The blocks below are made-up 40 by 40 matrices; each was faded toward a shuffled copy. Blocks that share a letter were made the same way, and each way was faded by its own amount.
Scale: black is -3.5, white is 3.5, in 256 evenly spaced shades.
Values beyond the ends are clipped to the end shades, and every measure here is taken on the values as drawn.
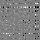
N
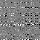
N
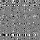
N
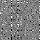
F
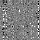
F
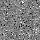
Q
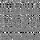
N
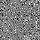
Q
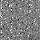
Q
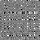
N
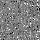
Q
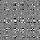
N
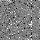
Q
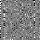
F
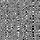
F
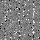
Q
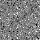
Q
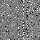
Q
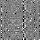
F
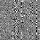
F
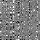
F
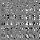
N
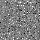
Q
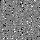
Q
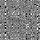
F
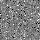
Q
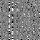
F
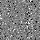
Q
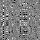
F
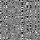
F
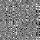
F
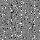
Q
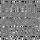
N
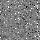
Q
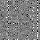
F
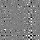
N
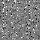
Q
